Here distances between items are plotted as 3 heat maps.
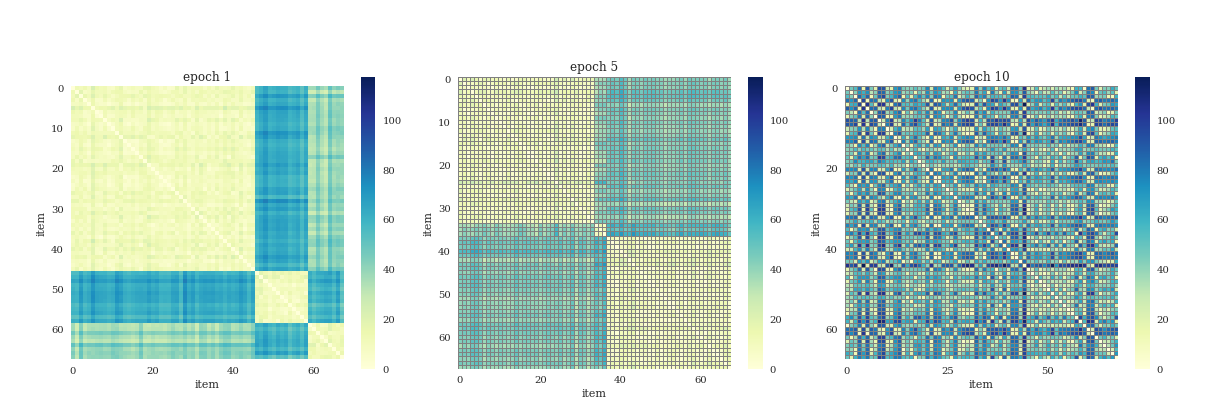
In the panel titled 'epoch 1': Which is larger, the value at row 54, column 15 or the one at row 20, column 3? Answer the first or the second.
the first
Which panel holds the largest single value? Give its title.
epoch 10
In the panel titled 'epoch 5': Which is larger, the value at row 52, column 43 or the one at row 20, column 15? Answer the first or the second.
the first
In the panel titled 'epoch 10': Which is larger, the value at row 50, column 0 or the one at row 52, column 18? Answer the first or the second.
the first
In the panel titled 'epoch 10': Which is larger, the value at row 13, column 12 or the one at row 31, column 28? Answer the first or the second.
the second
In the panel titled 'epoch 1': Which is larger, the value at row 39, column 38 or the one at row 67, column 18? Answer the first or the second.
the second
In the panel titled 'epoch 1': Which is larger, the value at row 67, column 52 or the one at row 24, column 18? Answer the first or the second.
the first
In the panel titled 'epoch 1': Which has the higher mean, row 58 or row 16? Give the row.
58
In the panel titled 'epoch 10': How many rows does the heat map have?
68
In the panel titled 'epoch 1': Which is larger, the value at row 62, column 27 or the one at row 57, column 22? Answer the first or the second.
the second
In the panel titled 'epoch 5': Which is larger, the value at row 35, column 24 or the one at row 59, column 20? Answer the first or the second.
the first
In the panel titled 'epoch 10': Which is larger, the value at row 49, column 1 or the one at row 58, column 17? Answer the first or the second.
the first
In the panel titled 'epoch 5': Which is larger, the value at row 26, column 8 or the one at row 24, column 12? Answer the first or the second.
the second
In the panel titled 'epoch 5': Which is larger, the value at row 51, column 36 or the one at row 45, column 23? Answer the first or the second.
the first
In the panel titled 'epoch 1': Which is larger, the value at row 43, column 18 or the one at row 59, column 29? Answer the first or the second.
the second
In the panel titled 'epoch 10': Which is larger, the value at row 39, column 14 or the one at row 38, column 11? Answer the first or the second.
the second
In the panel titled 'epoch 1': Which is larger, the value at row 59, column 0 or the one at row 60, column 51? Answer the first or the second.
the second
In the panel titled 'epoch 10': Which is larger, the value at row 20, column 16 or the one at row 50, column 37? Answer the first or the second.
the first
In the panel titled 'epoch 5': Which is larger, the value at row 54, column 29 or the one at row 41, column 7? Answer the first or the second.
the second
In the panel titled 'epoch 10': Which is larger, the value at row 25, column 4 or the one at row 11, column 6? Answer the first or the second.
the second
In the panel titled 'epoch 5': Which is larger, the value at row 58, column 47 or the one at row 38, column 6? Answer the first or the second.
the second
